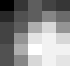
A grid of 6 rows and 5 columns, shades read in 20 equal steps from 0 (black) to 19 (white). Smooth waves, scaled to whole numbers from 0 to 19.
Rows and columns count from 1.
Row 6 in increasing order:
6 10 16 17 18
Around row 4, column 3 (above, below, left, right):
13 19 11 18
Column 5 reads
4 8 11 16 18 17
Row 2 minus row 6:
-3 -4 -9 -8 -9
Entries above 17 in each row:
0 0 0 1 3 1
